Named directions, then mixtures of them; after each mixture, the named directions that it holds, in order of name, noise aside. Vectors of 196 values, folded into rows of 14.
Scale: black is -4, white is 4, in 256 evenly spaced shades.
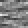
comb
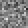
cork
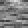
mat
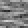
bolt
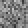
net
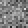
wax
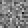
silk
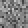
net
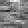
bolt, mat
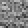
bolt, net, silk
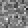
cork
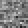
bolt, silk, wax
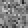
cork, net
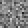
silk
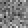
net, silk, wax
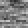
mat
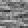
bolt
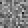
silk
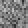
net
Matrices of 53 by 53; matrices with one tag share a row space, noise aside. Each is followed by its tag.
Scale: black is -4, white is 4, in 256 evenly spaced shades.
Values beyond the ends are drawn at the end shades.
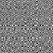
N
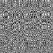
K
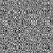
K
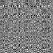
K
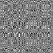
K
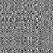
N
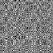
K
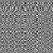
N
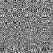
K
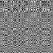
K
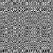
K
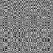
K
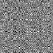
K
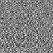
N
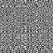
N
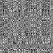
K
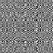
N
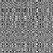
N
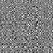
N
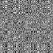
K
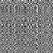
N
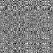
K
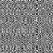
N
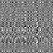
N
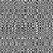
N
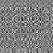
N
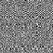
N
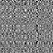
N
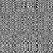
N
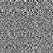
N
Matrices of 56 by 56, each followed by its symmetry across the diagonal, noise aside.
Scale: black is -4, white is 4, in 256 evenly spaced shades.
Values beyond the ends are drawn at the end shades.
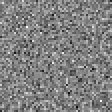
symmetric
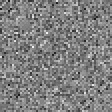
symmetric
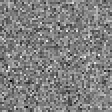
neither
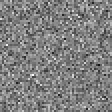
neither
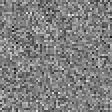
antisymmetric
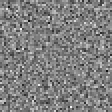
antisymmetric
